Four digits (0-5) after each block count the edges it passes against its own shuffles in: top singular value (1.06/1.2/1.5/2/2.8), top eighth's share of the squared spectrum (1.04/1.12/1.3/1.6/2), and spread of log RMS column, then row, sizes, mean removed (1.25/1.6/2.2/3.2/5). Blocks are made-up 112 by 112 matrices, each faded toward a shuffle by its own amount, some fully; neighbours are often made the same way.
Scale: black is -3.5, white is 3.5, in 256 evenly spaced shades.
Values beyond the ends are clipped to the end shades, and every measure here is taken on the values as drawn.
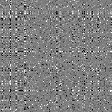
5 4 3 3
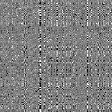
5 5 4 3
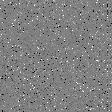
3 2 1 0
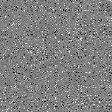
4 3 2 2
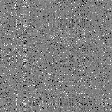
4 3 2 1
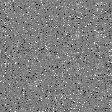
3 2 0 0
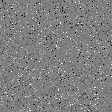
0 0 0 0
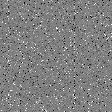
3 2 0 0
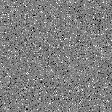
3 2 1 0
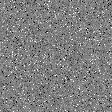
0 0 0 0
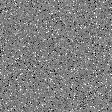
1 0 0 0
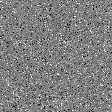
2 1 0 0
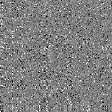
4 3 2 1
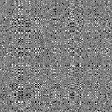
5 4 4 3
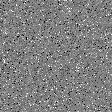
2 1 0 0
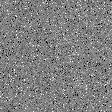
1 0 0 0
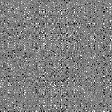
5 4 3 2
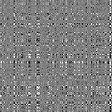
5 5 4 4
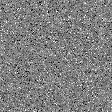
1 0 0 0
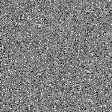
3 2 1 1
